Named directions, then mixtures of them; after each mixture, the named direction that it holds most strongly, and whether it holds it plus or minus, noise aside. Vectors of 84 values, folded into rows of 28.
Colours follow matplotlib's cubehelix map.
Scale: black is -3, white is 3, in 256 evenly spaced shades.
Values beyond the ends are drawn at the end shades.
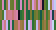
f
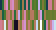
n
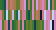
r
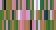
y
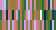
r, minus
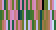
f, plus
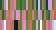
n, plus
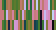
r, plus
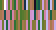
y, minus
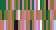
n, plus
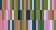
f, plus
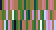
n, plus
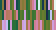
f, plus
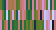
r, plus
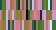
r, plus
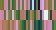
y, minus
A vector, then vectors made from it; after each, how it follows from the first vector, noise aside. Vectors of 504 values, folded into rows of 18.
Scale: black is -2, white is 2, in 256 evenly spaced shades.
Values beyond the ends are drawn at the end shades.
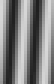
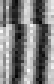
wrapped around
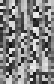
sign-scrambled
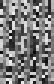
sign-scrambled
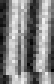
wrapped around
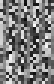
sign-scrambled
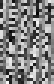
sign-scrambled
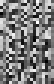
sign-scrambled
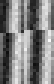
wrapped around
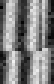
wrapped around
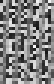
sign-scrambled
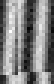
wrapped around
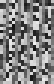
sign-scrambled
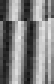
wrapped around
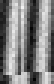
wrapped around
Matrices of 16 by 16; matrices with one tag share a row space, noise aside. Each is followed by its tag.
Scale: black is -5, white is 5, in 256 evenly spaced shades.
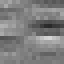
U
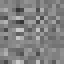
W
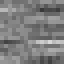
U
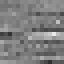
U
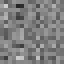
W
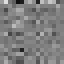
W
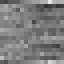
U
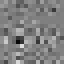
W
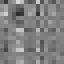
W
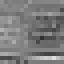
U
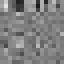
W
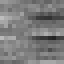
U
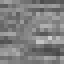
U
